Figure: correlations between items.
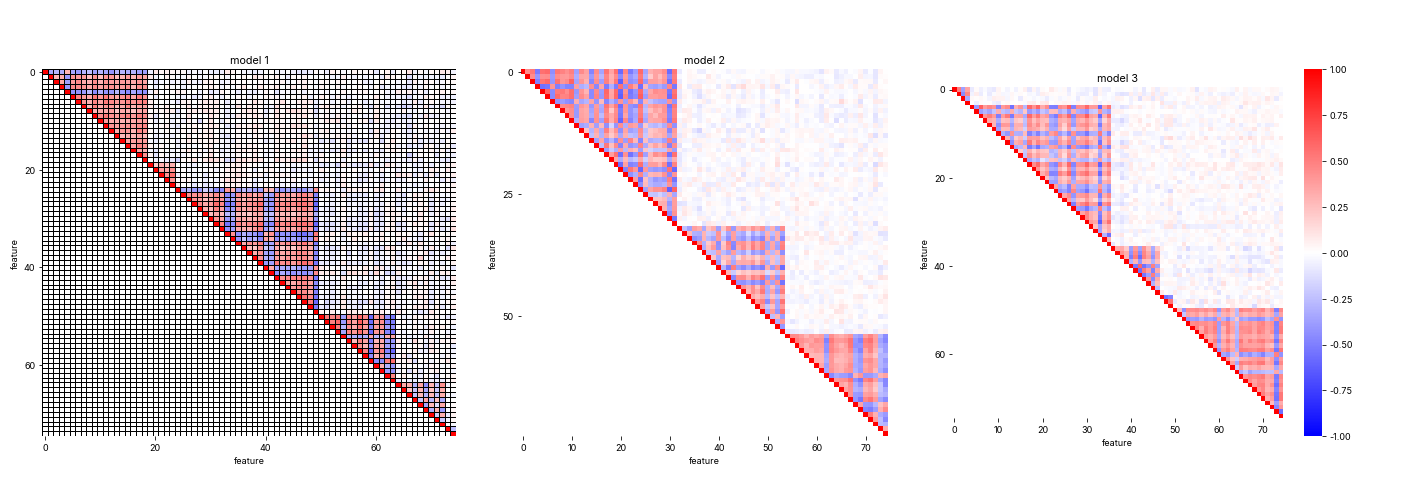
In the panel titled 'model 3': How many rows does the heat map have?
75
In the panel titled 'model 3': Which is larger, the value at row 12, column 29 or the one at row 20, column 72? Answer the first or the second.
the first
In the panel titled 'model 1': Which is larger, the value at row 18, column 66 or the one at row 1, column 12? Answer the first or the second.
the second
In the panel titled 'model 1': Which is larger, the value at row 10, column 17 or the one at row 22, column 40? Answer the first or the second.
the first
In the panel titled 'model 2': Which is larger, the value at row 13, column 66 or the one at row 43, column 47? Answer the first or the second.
the first
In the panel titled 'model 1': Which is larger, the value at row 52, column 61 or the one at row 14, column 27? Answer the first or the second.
the first
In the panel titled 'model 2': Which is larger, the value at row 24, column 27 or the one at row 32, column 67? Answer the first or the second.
the first
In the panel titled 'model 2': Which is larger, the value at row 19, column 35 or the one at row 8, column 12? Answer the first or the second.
the second
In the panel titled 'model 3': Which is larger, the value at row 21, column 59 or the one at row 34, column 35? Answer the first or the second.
the second
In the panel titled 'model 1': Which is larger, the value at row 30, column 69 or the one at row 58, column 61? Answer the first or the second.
the second
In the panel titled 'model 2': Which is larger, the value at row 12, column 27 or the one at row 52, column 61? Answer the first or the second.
the first
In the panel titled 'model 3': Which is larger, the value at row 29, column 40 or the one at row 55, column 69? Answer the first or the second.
the second
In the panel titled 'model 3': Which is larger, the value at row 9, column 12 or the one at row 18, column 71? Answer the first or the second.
the first
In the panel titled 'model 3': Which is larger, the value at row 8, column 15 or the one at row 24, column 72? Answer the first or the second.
the first
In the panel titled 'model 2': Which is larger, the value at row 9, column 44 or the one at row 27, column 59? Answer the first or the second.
the second
